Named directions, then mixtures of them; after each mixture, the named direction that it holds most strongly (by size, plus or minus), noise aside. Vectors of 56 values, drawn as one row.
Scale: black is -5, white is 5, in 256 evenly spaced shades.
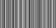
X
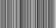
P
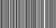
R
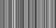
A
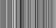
P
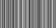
X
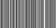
R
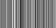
P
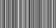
X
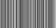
P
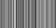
A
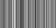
A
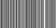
R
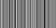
R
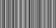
X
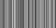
A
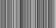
P
